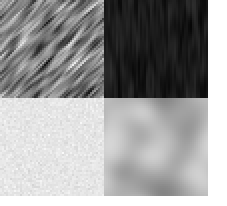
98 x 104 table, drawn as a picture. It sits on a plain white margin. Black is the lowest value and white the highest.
It is made of 2 by 2 panels. Panel 1,1: middling, slanting up to the right, strong in contrast. Panel 1,2: very low, streaked downward, faint in contrast. Panel 2,1: very high, fine-grained, faint in contrast. Panel 2,2: high, smooth.
